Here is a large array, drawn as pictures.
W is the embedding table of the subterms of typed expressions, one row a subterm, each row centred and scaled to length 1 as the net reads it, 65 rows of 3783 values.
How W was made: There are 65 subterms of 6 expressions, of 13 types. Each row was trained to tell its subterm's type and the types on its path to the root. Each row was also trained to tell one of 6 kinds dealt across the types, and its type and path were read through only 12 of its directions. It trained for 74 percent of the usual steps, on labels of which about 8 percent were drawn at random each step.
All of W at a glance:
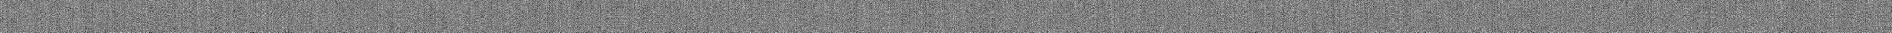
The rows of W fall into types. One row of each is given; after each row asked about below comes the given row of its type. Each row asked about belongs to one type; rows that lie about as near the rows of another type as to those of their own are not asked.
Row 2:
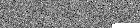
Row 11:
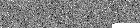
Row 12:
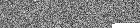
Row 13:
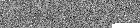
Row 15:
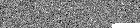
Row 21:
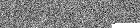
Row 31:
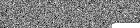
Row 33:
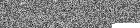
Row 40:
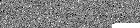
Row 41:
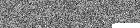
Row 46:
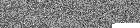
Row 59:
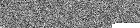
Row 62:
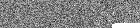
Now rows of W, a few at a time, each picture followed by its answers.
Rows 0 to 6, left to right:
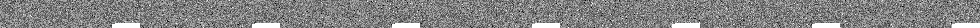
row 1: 46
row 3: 15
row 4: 15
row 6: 62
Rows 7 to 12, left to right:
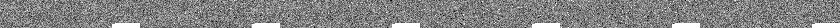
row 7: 13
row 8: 33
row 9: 13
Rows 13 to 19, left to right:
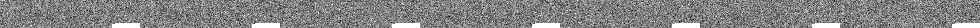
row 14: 13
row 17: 62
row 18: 15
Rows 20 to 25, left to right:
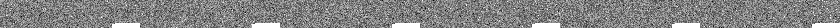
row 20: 15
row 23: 2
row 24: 11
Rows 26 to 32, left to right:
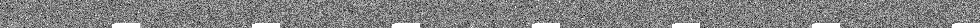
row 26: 11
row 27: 13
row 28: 41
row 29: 62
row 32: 41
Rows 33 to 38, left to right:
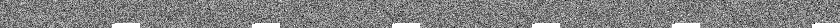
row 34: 21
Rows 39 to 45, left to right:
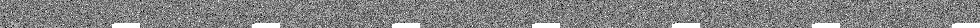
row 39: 11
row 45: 21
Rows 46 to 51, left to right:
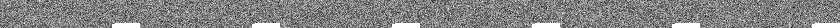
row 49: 21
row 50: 41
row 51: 62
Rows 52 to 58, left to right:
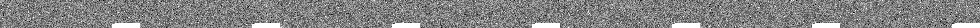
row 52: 15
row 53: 13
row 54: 12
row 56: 21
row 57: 12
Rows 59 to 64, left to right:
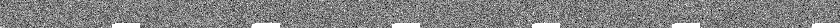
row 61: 62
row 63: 21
